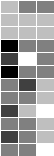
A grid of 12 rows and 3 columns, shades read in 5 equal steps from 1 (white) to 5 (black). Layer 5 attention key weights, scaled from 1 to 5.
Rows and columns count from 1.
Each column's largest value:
5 4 3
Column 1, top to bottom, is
2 2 2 5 4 5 3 3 4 3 4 3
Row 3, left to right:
2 2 2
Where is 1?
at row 5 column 2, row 9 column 3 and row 12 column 3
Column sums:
40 32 26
